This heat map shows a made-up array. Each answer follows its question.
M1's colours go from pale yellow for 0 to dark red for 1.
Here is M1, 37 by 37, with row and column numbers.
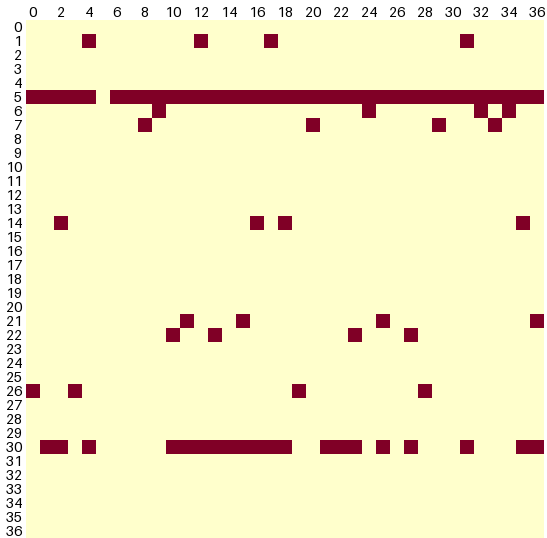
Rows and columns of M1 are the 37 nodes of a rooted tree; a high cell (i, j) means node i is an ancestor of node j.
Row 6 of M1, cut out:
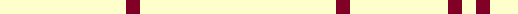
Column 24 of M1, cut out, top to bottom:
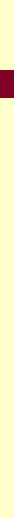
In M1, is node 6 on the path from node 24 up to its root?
yes
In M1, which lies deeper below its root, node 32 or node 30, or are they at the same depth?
node 32
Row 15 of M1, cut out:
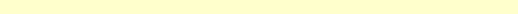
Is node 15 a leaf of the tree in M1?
yes
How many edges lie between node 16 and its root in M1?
3
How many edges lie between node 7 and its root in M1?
1
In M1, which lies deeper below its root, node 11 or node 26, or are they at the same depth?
node 11
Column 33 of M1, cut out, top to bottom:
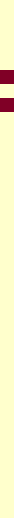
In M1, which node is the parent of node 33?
7
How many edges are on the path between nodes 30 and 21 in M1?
1
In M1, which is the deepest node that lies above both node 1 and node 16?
30
